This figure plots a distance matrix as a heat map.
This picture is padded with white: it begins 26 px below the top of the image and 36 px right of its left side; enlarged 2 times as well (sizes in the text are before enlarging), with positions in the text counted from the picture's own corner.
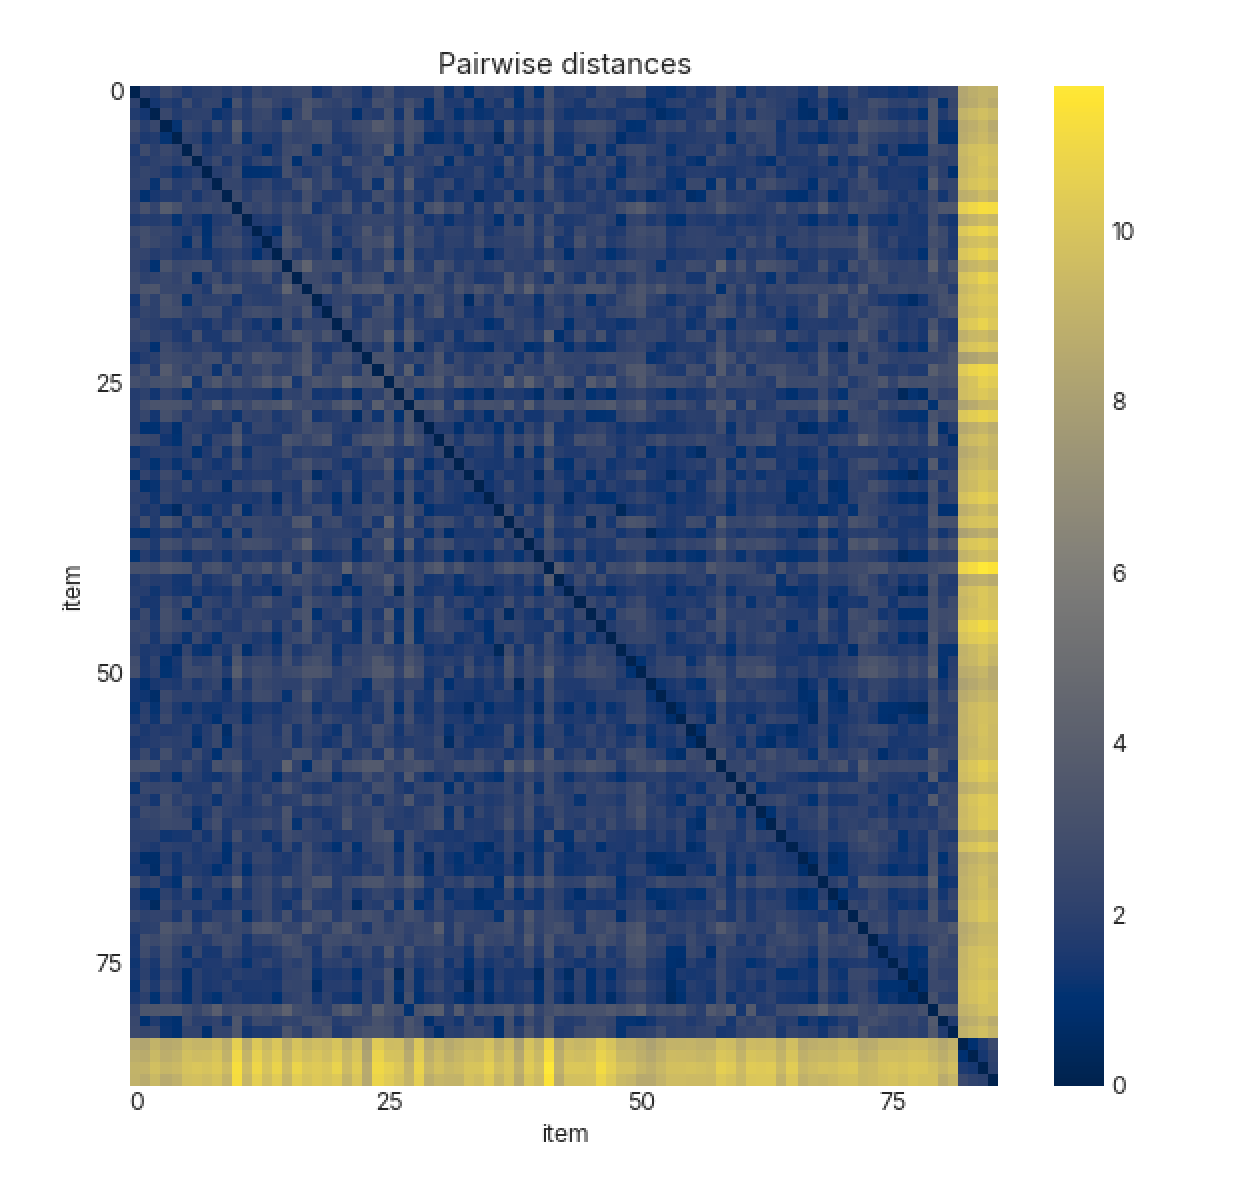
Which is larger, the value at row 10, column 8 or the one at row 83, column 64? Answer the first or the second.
the second
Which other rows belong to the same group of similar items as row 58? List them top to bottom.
0, 1, 2, 3, 4, 5, 6, 7, 8, 9, 10, 11, 12, 13, 14, 15, 16, 17, 18, 19, 20, 21, 22, 23, 24, 25, 26, 27, 28, 29, 30, 31, 32, 33, 34, 35, 36, 37, 38, 39, 40, 41, 42, 43, 44, 45, 46, 47, 48, 49, 50, 51, 52, 53, 54, 55, 56, 57, 59, 60, 61, 62, 63, 64, 65, 66, 67, 68, 69, 70, 71, 72, 73, 74, 75, 76, 77, 78, 79, 80, 81
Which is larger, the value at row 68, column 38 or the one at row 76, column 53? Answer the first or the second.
the first
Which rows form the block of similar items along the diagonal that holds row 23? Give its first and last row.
0 to 81
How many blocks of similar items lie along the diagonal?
2
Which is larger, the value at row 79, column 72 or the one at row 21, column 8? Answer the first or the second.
the first
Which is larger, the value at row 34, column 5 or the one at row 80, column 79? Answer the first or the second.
the second
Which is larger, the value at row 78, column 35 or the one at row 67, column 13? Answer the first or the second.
the second
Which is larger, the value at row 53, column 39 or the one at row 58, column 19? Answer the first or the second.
the second
